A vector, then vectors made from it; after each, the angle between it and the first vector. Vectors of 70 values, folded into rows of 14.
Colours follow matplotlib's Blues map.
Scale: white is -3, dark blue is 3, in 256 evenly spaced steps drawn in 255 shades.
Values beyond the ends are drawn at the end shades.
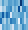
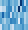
nearly parallel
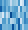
nearly opposite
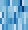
partly aligned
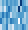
nearly parallel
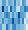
orthogonal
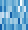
nearly opposite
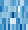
partly opposed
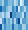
nearly opposite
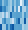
nearly opposite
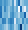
partly opposed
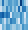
nearly parallel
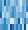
partly opposed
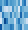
partly opposed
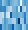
nearly opposite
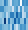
partly opposed
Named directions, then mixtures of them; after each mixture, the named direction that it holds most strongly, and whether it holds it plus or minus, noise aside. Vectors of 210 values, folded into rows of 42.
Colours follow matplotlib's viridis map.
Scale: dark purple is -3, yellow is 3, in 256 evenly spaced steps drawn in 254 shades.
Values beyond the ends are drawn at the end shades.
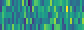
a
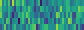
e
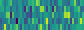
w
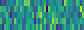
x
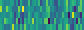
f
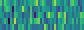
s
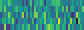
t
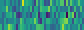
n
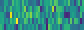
w, minus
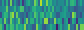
e, minus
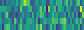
x, plus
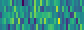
t, plus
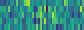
x, plus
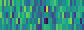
e, plus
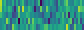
e, plus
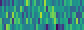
e, minus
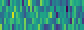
a, minus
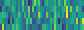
a, plus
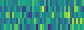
w, plus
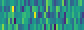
s, minus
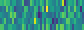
x, minus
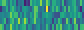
x, minus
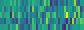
w, plus
